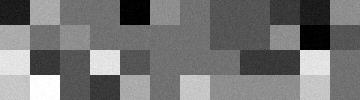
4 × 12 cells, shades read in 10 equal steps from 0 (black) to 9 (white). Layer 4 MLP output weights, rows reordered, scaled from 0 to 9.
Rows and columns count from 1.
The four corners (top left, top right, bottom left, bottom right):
1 5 7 4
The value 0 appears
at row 1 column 5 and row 2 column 11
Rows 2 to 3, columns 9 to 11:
3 5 0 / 2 2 8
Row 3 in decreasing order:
8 8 8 4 4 4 4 3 3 2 2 2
